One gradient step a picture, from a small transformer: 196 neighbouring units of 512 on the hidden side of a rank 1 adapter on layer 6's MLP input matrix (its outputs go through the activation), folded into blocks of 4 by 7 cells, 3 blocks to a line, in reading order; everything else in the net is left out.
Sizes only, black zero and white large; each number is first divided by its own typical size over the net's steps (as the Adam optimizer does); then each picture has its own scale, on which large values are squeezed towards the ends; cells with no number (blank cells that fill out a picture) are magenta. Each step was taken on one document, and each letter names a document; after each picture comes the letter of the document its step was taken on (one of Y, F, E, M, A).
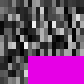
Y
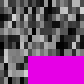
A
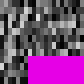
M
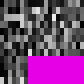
Y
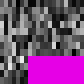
M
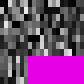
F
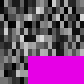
A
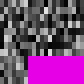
M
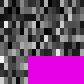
A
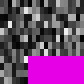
F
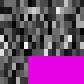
Y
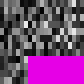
Y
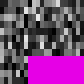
F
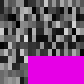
M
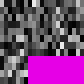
Y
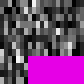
F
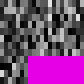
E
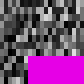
M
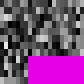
A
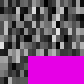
A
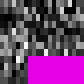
F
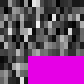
Y
